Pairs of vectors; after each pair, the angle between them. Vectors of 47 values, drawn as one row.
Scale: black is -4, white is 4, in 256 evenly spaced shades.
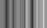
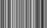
partly opposed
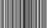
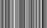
partly aligned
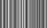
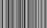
nearly opposite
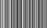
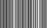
partly opposed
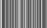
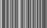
nearly parallel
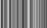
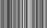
orthogonal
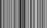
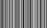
orthogonal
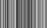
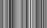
partly opposed
